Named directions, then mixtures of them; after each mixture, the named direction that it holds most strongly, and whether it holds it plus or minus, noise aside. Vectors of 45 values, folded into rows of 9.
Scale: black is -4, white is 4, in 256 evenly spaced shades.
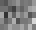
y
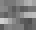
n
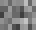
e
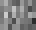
y, minus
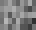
y, minus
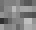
n, minus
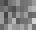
y, plus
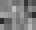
n, minus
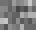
n, plus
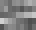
n, plus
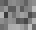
y, plus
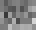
y, plus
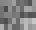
n, minus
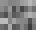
n, plus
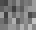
y, plus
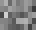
y, minus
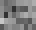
n, plus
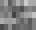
n, plus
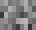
e, plus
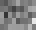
y, plus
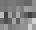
y, plus
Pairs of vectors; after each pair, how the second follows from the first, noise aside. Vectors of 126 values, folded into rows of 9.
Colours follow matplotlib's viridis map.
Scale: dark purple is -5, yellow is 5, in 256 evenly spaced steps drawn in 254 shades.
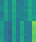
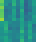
reversed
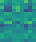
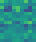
copied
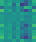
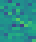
shuffled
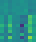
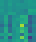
negated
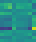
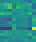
copied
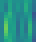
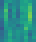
reversed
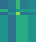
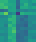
negated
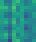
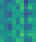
reversed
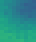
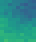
copied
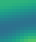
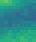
reversed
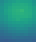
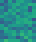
shuffled
